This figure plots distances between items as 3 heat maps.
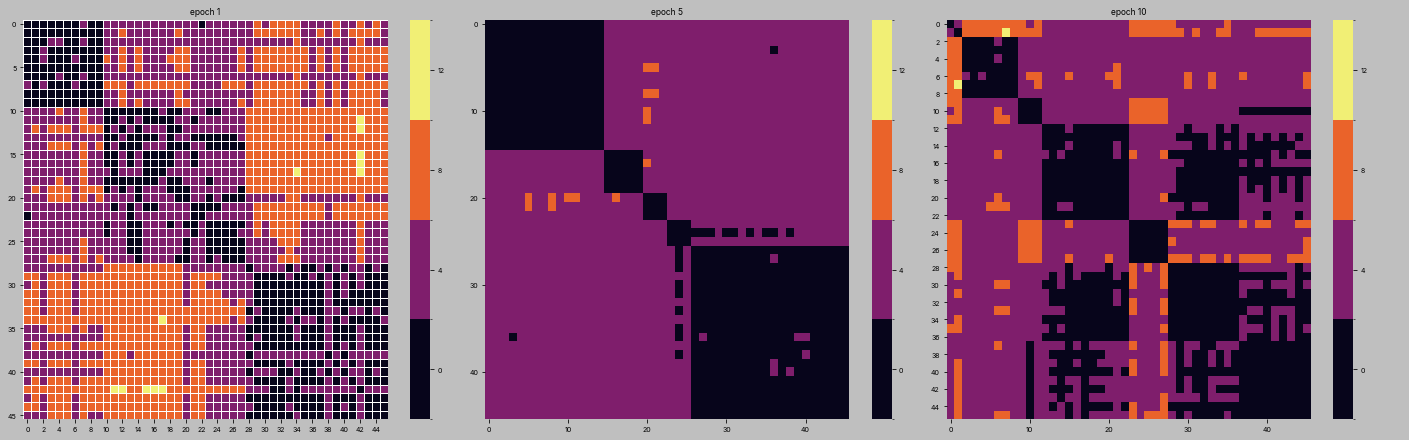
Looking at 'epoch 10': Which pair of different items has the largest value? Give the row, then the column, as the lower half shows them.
7, 1
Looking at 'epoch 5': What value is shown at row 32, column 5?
4
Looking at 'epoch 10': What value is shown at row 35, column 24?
4
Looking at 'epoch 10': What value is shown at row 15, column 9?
4
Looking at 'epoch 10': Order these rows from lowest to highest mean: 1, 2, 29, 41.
29, 41, 2, 1
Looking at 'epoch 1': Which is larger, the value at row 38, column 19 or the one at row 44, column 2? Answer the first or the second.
the first
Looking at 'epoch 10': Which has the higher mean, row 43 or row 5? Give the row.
5
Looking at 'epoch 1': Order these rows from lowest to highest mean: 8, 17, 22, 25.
25, 8, 22, 17
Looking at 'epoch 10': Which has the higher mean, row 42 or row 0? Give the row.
0
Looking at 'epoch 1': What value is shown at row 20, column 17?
4
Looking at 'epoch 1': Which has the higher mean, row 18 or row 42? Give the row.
42
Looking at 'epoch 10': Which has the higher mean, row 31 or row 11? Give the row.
11
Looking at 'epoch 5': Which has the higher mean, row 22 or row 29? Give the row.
22
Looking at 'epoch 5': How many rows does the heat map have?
46
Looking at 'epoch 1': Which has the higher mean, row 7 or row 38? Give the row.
7
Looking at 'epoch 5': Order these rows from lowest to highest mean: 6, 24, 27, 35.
35, 27, 6, 24
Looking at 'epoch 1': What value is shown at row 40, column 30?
4
